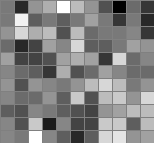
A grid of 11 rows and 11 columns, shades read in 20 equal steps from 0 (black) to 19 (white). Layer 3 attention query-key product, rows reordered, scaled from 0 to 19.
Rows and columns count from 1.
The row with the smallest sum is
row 6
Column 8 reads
6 9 9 7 4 12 16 14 11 15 16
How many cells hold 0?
1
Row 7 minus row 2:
2 -12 4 1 2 2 2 7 10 0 8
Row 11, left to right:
10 9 19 10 7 3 7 16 17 11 12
